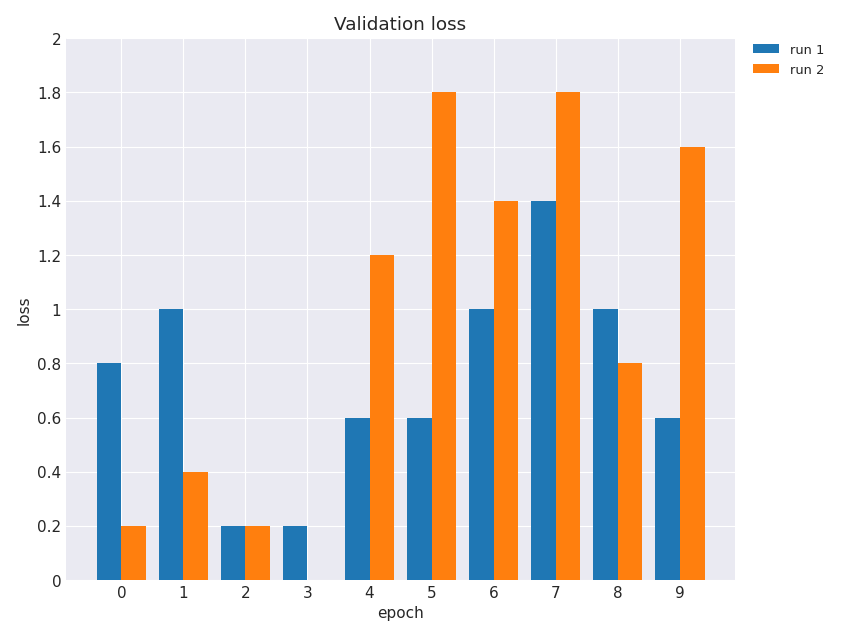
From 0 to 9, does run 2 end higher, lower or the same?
higher
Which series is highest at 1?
run 1
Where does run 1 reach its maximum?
7
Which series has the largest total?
run 2
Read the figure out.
Title: Validation loss
x-axis: epoch, ticks 0 1 2 3 4 5 6 7 8 9
y-axis: loss, ticks 0 0.2 0.4 0.6 0.8 1 1.2 1.4 1.6 1.8 2
Legend: run 1, run 2
Values:
run 1: 0.8 1 0.2 0.2 0.6 0.6 1 1.4 1 0.6
run 2: 0.2 0.4 0.2 0 1.2 1.8 1.4 1.8 0.8 1.6
